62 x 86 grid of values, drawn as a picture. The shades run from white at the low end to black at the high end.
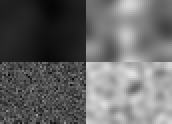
It is made of 2 by 2 panels. Panel 1,1: very high, smooth, faint in contrast. Panel 1,2: middling, smooth, strong in contrast. Panel 2,1: high, fine-grained. Panel 2,2: low, blotchy.
